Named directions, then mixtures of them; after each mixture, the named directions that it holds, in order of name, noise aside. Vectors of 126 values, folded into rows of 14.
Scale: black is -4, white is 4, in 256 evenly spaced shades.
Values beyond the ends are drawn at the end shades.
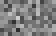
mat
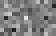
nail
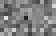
nail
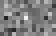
nail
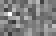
mat, nail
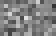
mat, nail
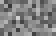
mat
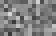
mat, nail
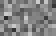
nail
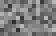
mat
